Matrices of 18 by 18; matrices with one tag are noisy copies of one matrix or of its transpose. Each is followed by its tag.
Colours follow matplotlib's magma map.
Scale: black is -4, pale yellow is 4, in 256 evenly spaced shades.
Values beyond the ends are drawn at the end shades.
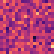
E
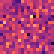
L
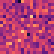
L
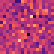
L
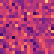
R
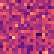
E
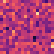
E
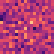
L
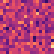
E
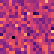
R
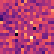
L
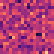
E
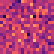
L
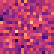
L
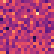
E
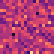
R
